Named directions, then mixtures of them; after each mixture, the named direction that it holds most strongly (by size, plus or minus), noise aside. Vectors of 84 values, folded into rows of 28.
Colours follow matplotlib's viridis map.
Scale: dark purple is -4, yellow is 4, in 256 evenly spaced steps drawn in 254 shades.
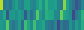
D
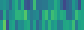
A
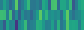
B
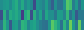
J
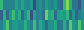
J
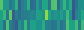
B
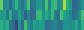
D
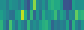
J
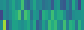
A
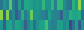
J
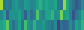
D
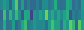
J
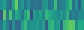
J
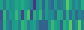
J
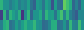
J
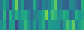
A
